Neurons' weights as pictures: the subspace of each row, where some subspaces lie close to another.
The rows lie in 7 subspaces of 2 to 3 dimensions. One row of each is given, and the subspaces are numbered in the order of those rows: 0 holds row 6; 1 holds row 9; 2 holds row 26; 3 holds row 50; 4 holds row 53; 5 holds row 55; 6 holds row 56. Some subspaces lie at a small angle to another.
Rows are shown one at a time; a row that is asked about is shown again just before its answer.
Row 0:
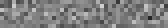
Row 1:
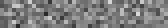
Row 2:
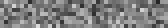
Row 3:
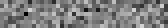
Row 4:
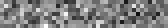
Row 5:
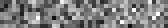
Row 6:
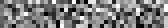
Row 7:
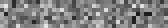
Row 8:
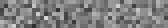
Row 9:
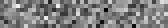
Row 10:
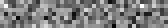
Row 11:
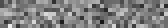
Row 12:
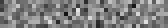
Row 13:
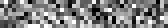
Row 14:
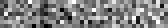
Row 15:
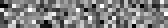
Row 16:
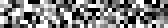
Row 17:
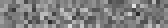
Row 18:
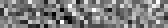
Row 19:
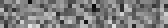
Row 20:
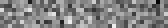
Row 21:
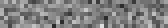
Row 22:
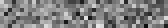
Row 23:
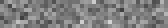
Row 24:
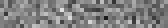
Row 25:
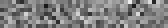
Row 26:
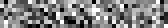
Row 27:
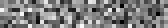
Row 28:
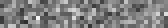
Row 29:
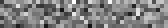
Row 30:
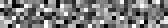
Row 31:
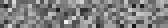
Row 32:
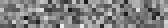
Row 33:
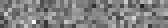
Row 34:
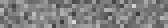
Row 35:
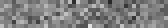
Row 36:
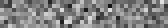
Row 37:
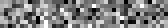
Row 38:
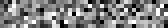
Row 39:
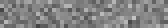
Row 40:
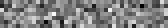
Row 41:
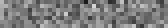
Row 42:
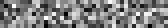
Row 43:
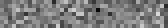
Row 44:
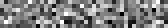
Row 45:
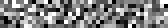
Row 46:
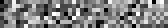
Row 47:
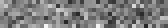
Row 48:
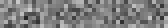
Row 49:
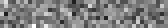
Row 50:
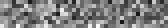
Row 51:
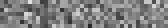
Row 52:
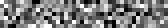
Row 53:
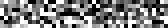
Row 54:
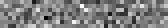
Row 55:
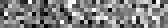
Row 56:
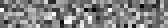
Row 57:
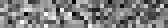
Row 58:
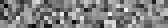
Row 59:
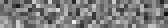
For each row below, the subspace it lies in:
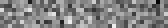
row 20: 6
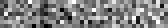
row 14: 5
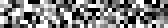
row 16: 0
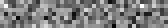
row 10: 2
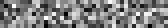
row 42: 2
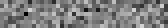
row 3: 0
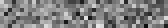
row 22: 5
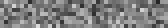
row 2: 4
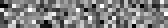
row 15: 6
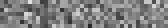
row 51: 0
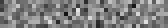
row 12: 1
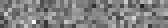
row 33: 6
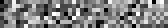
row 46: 1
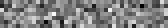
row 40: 6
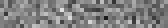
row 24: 5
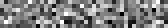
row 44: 4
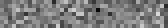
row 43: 0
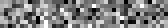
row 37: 0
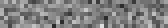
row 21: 4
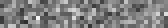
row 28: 0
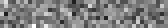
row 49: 5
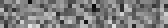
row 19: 2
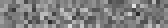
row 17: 1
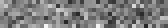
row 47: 5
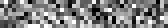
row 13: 2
